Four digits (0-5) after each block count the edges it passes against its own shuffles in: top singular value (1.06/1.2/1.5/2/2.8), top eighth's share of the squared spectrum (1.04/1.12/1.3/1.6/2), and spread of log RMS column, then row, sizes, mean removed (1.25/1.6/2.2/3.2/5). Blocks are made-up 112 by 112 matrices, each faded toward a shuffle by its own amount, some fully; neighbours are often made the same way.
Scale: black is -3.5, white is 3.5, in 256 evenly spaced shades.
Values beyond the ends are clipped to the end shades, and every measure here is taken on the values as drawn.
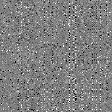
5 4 3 1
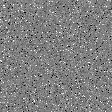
1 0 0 0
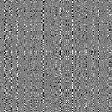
5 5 4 3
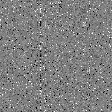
3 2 1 0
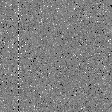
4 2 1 0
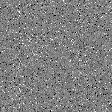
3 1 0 0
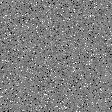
0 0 0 0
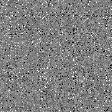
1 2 2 2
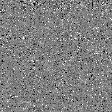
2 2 2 2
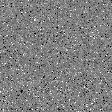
1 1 1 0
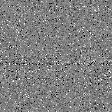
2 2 2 2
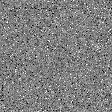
0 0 0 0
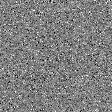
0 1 0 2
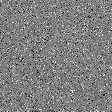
0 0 0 0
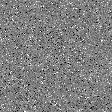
0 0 0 0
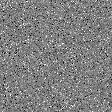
0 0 0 0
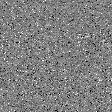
0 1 0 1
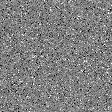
0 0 0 0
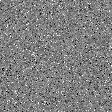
0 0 0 0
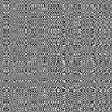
5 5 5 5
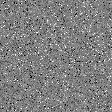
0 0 0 1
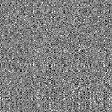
4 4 3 3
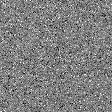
1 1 0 0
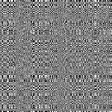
5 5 4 4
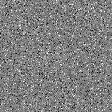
3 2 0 0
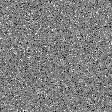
2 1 0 0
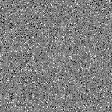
4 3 1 1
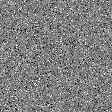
2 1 0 0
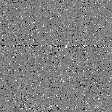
2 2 2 2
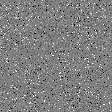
2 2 1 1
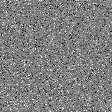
2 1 0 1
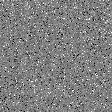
2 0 0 0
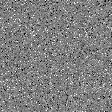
3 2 1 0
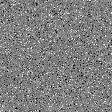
2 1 0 0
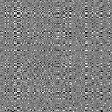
5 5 4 4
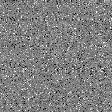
4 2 1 1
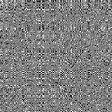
5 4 3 3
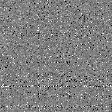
2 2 2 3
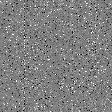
3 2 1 0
